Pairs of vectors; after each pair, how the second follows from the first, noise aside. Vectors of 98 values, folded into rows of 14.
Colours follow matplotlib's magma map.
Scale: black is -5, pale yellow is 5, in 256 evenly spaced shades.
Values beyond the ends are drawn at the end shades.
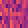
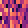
scaled up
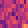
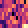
scaled up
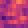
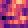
scaled up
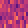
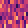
scaled up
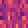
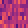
sign-scrambled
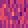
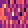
scaled up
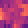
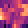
scaled up
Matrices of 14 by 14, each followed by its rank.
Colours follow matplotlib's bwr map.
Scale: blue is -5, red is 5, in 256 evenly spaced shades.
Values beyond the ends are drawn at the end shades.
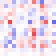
three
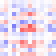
two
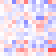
three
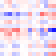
two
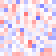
full rank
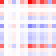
one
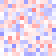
full rank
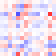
three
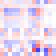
two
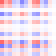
one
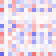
two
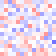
full rank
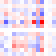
two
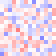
full rank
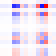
one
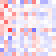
three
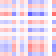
one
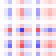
one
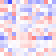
three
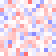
full rank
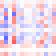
two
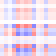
one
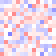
full rank
